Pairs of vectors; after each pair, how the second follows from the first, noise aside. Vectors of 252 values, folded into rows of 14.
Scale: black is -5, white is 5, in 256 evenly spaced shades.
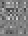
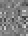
wrapped around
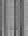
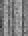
wrapped around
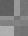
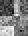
scaled up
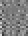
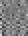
copied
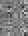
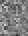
wrapped around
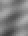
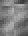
wrapped around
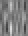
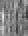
wrapped around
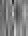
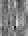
wrapped around
